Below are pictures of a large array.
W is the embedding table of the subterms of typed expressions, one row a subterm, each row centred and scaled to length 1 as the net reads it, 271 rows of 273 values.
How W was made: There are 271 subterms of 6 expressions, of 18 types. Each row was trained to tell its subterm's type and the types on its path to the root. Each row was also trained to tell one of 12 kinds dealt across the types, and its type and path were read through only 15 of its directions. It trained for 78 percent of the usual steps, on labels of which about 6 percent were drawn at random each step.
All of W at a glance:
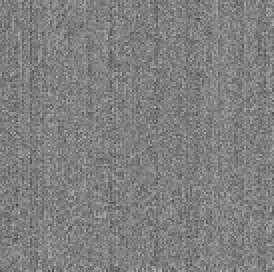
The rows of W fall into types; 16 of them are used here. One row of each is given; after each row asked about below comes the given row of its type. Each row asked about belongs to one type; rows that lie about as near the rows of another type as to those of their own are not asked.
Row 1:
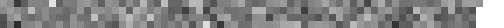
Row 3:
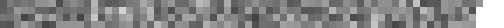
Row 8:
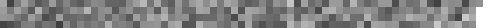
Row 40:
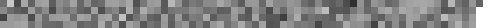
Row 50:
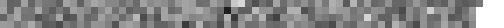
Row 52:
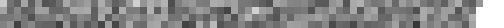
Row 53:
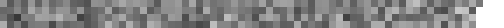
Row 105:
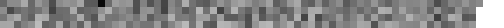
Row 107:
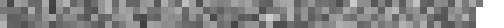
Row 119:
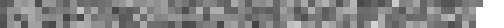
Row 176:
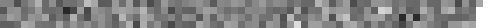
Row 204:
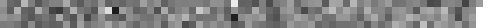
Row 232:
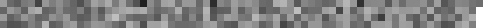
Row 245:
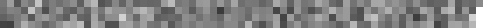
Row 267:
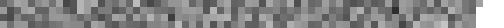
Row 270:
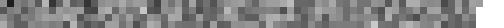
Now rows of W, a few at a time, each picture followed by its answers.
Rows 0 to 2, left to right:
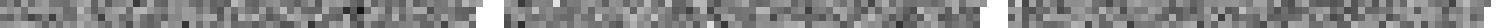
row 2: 52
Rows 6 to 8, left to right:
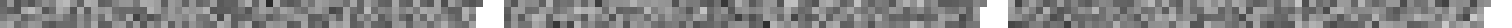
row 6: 50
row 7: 270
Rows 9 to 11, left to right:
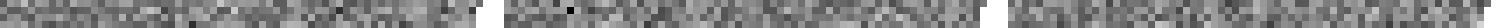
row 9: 267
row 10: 107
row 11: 232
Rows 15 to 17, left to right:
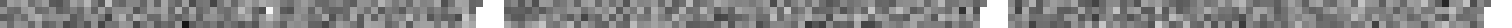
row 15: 267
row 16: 52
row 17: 107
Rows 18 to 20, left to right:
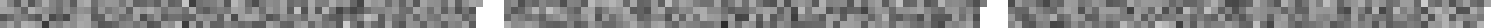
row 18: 1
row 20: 245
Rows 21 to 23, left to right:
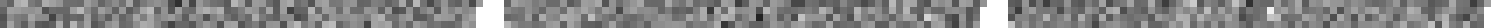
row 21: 176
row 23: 204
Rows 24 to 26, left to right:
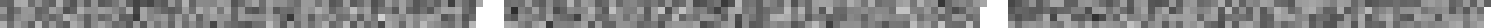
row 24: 245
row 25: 105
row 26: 267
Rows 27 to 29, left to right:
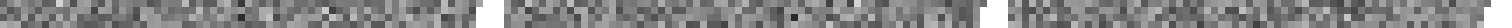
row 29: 52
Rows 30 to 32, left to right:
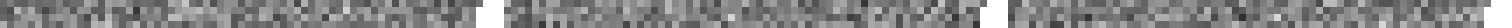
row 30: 53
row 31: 119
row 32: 204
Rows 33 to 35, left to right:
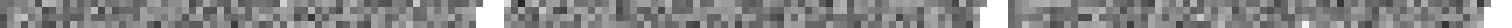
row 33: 204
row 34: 119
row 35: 3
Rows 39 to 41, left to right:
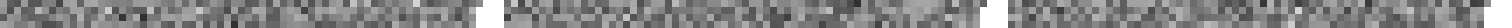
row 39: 50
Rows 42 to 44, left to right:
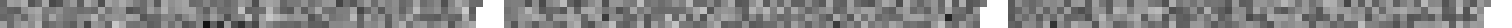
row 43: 232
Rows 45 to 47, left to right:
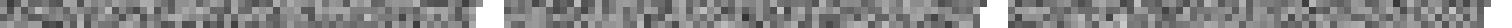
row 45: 50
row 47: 232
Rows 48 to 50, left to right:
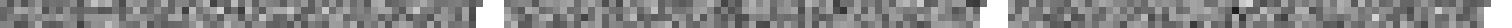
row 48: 53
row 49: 107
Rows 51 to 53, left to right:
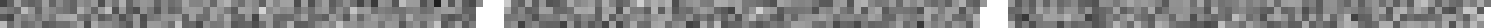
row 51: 107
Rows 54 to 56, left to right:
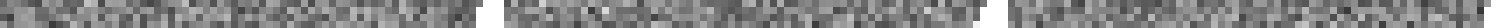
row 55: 50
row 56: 3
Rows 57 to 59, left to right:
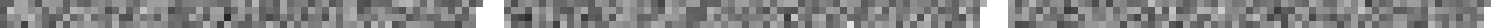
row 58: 176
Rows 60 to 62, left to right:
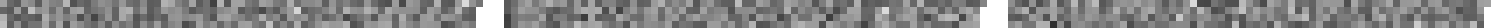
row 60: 119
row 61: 3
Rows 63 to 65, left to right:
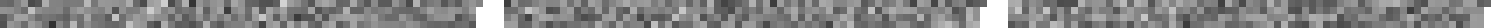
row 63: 1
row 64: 53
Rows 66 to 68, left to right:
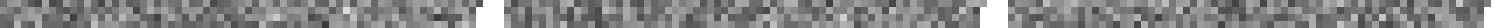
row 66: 107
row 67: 204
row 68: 50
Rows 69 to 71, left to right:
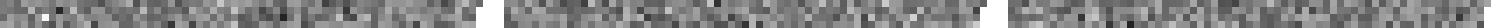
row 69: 119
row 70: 119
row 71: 3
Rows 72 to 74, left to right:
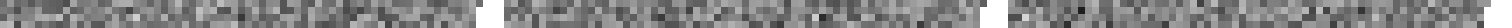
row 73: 53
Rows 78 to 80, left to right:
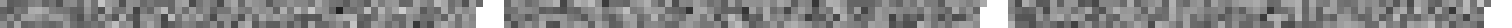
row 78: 53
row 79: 267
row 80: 107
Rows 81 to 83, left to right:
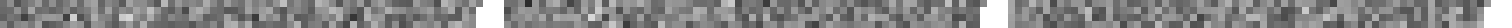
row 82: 119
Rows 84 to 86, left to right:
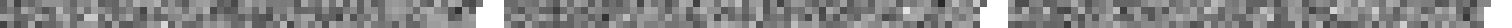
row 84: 3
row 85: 8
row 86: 204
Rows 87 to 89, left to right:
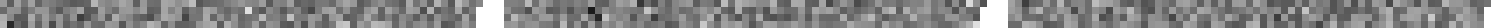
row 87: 176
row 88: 176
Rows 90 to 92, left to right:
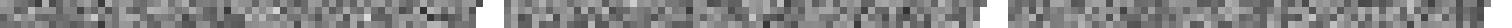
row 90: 1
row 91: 176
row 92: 119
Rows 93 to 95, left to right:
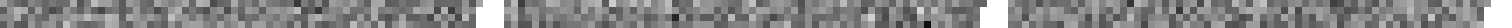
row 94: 1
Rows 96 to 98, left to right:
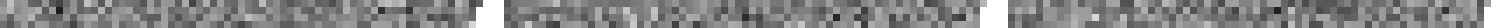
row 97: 3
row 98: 52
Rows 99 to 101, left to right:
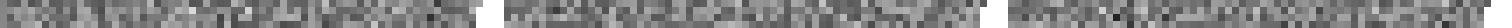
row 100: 53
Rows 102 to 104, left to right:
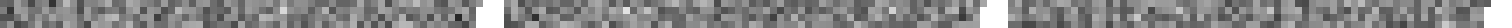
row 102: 40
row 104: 232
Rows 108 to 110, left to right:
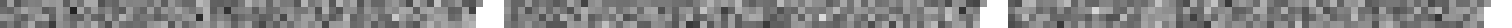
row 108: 3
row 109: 245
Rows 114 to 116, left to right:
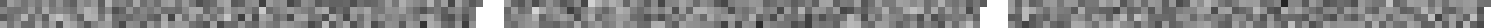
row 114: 40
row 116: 107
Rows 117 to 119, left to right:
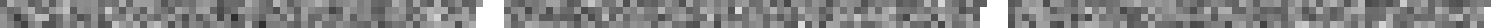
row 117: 245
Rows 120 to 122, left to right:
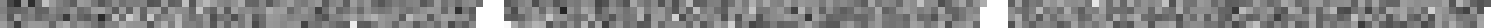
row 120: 1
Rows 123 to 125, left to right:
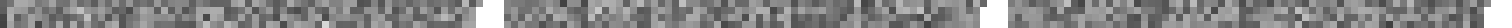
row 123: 176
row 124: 40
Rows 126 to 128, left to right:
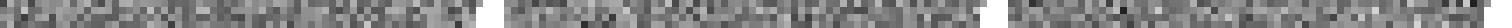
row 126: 52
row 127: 105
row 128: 107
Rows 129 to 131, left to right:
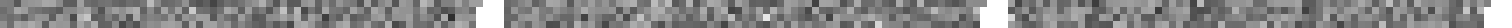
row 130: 1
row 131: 270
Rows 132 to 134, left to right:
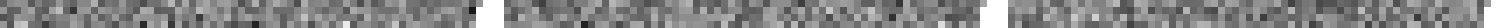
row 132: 245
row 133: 105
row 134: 52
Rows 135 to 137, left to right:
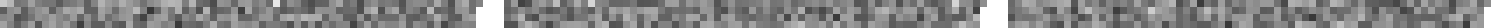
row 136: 3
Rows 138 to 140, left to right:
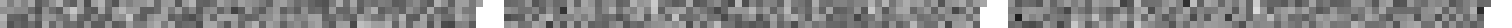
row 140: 232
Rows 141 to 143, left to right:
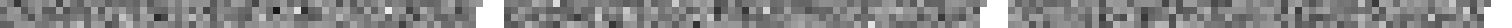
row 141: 204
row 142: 3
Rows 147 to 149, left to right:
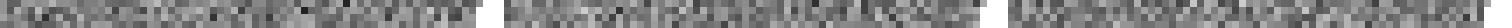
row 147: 3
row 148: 105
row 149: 176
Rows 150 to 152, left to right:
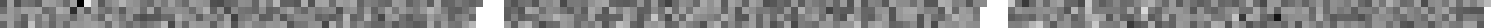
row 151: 3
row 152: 119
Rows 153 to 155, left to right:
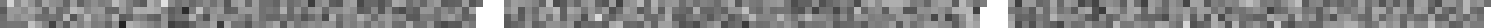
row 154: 52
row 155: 107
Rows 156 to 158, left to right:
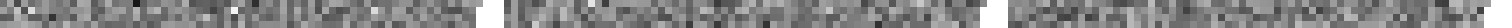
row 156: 105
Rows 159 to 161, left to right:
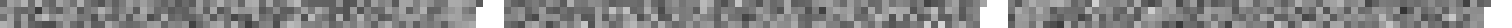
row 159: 52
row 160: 204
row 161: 176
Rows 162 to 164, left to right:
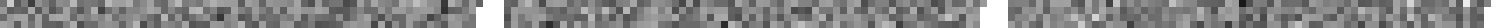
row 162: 40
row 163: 176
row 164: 119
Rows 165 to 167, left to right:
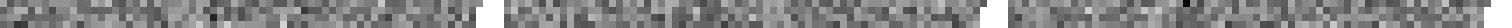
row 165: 204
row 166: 40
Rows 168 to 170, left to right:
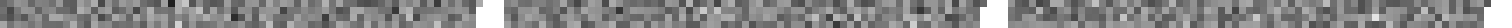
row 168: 267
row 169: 232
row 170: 1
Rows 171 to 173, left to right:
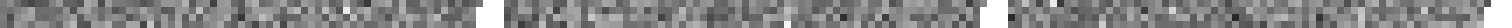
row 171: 232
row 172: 40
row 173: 107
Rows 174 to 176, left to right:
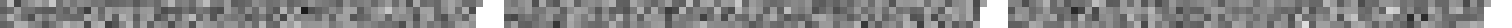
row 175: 52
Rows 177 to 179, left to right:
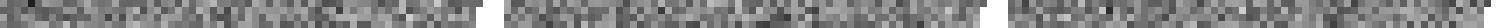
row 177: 232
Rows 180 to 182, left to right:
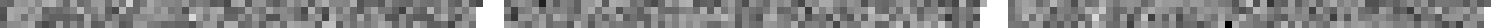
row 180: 176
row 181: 105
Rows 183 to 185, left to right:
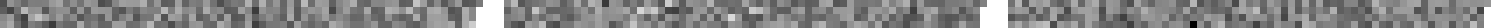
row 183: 53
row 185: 52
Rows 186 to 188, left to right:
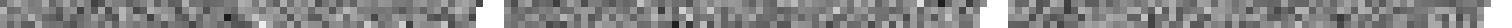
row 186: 107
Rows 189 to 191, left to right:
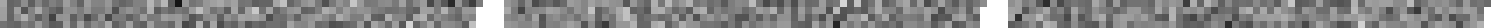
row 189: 232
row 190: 105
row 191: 232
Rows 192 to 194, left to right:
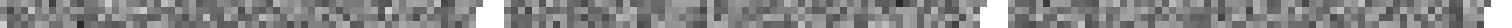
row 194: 232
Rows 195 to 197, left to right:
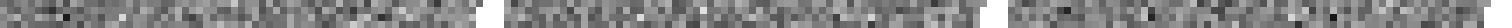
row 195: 8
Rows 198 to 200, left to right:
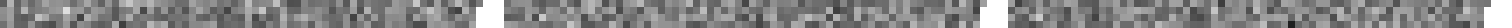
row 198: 52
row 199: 52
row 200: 232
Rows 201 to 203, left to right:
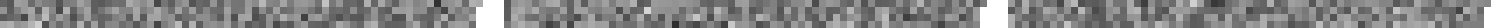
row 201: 267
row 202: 50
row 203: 204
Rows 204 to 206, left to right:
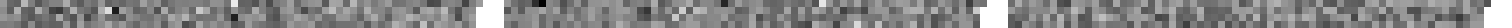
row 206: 40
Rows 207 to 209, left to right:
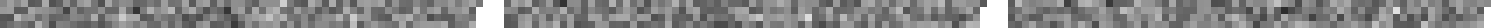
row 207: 1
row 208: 40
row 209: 267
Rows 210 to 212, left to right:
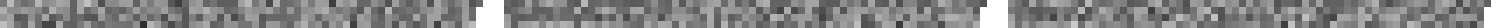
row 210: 176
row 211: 3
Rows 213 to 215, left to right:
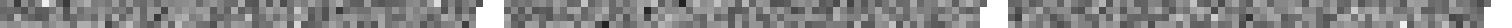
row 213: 50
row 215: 107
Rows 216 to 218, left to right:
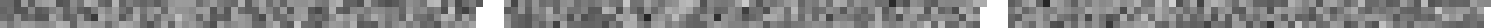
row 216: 50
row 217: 204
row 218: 1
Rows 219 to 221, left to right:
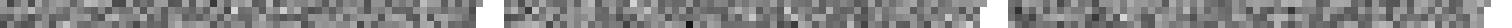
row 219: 1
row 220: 52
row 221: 267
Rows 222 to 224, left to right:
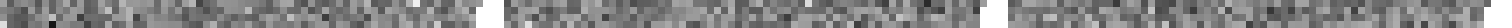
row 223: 3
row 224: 119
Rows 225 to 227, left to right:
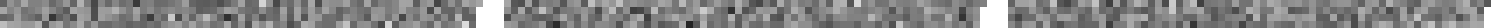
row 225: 105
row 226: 50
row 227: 267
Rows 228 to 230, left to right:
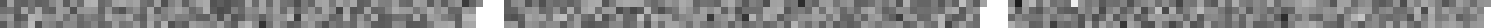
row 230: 267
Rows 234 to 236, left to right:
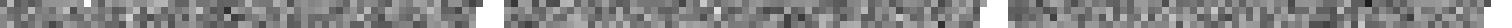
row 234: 40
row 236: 267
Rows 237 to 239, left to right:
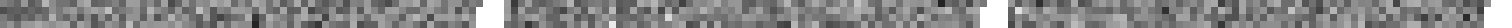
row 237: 52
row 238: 232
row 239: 270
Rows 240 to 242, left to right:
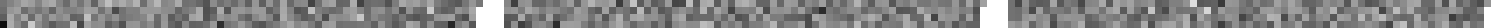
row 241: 1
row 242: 270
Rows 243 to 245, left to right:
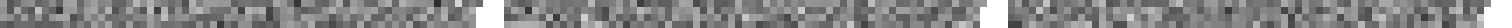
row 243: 232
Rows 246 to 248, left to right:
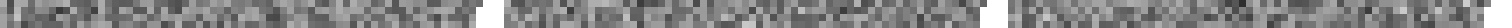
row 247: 1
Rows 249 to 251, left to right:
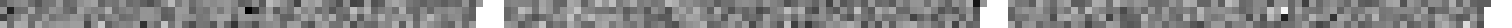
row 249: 245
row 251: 53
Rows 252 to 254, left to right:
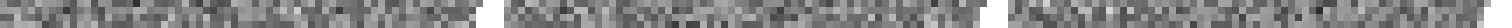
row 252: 107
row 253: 119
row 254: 50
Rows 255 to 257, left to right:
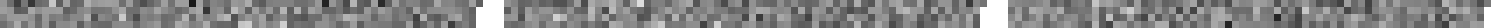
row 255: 1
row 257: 176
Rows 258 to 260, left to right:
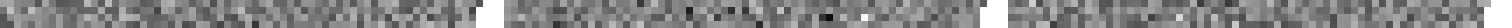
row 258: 119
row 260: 107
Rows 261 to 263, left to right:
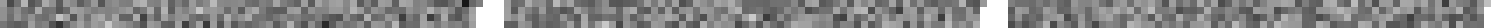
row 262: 3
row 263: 270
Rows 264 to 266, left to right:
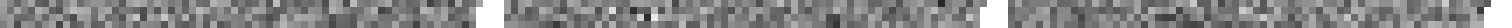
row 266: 53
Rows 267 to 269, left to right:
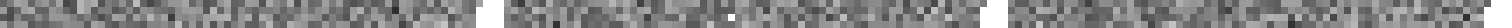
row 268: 1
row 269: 204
